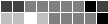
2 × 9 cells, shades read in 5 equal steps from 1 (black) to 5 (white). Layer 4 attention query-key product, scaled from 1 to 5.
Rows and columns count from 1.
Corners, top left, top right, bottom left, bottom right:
2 2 4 1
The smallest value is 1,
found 2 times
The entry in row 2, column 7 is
3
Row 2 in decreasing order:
5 4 4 4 3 3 3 3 1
